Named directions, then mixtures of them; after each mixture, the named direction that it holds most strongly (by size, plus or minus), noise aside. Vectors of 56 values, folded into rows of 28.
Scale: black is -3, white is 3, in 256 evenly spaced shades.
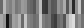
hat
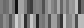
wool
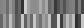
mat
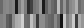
wool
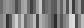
hat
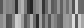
wool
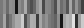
wool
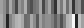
hat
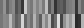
mat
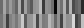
mat
